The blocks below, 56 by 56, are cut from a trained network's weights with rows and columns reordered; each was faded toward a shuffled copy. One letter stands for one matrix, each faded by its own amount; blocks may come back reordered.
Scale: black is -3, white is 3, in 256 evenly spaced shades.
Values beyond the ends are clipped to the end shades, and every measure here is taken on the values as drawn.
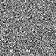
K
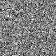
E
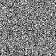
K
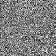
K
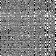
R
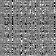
R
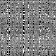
R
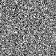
K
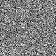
K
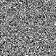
E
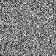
E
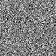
K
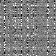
R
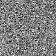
E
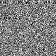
K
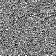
K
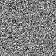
K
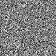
E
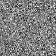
K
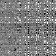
R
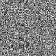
K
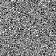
K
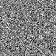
E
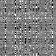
R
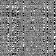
R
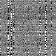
R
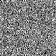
E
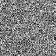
K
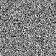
K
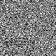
K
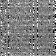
R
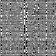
R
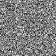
K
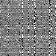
R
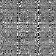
R
